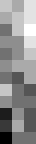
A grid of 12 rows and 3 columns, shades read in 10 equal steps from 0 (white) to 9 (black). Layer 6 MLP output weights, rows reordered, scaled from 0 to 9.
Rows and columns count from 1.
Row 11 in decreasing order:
7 6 3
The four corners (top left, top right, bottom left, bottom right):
2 1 9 5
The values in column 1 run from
2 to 9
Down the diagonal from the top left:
2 2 0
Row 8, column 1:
2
